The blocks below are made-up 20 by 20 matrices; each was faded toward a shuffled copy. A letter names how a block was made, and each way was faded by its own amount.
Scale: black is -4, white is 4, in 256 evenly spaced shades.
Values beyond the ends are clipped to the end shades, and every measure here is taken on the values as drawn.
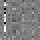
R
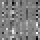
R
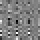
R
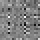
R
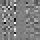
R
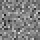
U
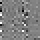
R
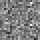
U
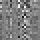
R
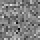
U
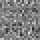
U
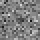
U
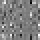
R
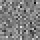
U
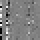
R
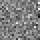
U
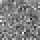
U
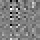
R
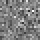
U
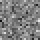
U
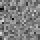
U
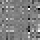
R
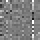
R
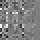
R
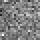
U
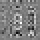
R
